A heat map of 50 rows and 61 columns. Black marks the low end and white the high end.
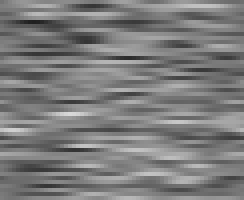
Average level on the scale: 50%. Slope: none. Grain: streaks across. Histogram: bell-shaped. Ninth with the highest average: bottom middle.
